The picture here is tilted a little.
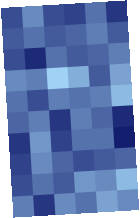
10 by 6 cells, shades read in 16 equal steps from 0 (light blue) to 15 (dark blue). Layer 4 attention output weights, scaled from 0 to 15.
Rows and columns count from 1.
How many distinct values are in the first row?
5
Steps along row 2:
down up down down up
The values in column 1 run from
6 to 13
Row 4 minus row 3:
-5 -7 -8 -7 1 -3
